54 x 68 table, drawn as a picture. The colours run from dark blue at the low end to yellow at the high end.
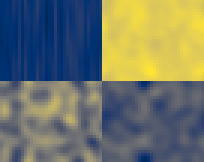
It is made of 2 by 2 panels. Panel 1,1: very low, streaked downward, faint in contrast. Panel 1,2: very high, blotchy, faint in contrast. Panel 2,1: middling, blotchy, strong in contrast. Panel 2,2: low, blotchy.
